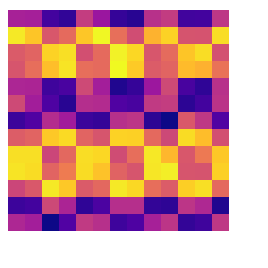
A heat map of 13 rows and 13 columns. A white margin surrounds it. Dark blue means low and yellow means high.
Horizontal stripes repeat 2 times down the table. The histogram is flat. Overall the values sit about 50% of the way up the scale. No overall slope runs across the table.
